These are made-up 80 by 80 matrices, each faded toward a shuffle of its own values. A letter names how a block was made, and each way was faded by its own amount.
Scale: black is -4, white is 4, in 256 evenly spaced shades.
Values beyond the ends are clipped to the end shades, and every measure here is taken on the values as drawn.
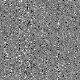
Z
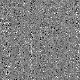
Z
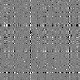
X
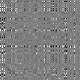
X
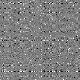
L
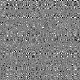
L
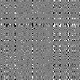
X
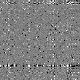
L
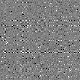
L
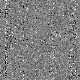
Z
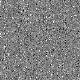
Z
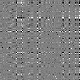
X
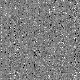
Z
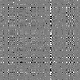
X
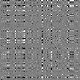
X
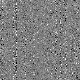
Z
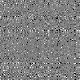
L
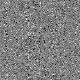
Z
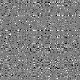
L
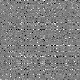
L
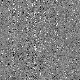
Z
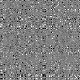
L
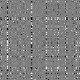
X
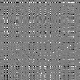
X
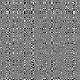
X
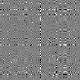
X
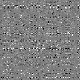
L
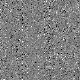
Z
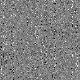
Z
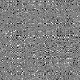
L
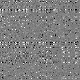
L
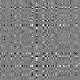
X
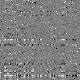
L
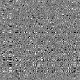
L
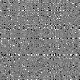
L
